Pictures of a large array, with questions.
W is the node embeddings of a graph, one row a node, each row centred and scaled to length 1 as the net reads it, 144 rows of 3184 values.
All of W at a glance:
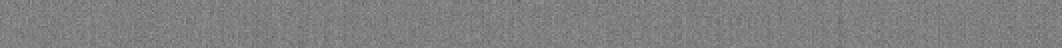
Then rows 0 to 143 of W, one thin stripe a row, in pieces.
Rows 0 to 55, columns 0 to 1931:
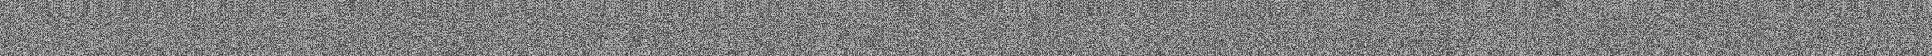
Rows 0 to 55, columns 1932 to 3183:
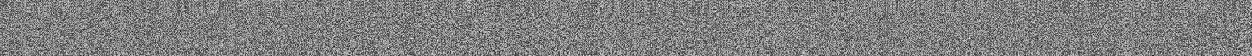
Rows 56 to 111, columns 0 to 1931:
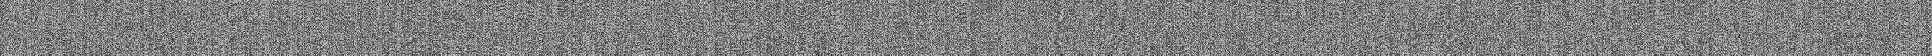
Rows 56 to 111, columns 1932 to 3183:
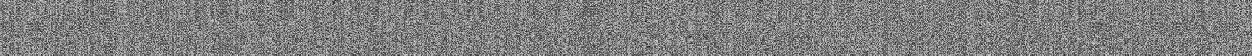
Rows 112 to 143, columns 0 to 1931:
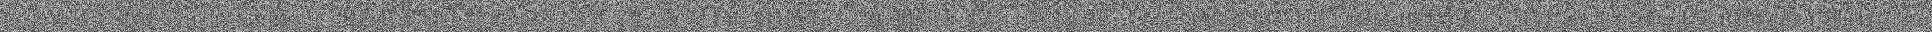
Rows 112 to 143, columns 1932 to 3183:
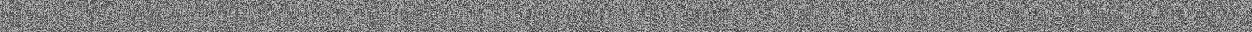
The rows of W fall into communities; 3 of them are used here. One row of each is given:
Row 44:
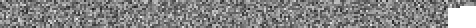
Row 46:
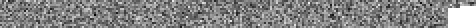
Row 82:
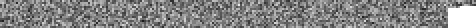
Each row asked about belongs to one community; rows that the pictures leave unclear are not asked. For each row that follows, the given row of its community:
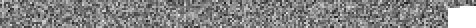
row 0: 82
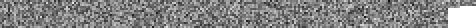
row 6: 82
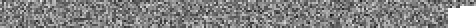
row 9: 46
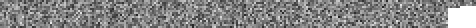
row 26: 44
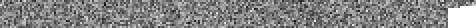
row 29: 44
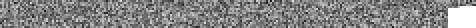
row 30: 82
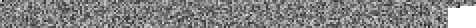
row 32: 46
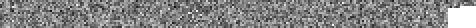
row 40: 46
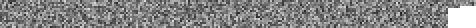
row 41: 46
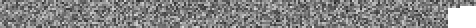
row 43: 46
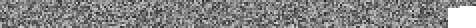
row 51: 82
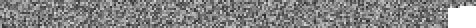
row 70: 82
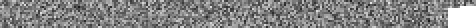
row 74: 82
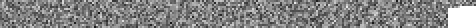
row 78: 82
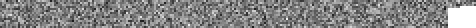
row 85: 44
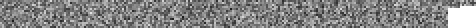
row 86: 46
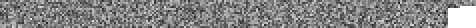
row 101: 46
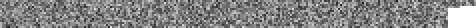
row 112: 82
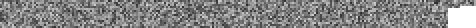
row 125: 46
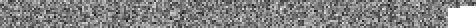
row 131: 46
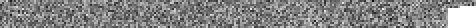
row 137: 46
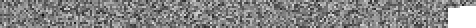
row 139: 82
